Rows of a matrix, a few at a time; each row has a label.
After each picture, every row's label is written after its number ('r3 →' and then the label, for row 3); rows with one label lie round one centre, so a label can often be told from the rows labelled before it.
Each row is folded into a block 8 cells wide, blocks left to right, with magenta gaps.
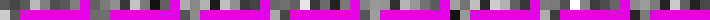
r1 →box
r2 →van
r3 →van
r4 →box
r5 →van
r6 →van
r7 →box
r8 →van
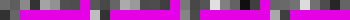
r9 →van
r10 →box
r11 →box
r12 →box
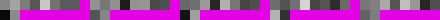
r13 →van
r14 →van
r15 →van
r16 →box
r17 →van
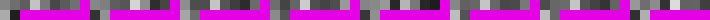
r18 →box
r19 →van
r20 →box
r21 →box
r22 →van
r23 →box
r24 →box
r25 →van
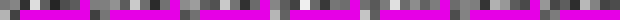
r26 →box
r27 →van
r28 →van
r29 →box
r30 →box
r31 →van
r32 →van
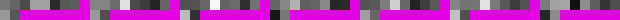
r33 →box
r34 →box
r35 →box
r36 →van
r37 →box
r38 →box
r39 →van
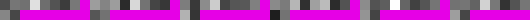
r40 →box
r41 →van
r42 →box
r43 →van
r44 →box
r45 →box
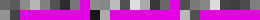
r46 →box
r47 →van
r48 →box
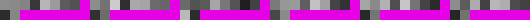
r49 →van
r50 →van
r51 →box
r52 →van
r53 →van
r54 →van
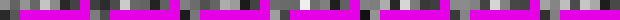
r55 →van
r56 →box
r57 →van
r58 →box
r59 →van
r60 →van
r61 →van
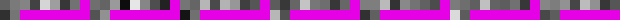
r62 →van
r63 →van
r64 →van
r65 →box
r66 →van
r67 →box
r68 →van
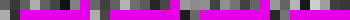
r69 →box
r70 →box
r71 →van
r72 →van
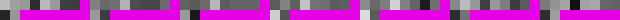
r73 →van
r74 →box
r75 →box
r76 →box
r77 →box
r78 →van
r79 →van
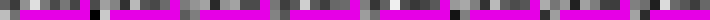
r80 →box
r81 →van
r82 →van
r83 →box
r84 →box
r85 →van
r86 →van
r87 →box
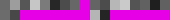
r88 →box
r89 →box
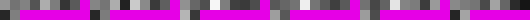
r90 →van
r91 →van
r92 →box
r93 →box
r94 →box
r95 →van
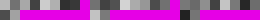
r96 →van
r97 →box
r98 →van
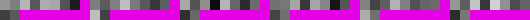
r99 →van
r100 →box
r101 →van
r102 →van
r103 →box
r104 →van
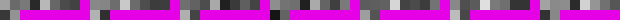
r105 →van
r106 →box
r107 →box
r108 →van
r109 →box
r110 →box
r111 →van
